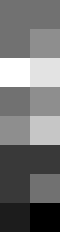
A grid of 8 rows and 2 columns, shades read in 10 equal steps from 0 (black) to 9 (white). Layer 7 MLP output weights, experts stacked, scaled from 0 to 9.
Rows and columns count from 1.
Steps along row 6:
same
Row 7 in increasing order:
2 4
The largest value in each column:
9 8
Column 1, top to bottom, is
4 4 9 4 5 2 2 1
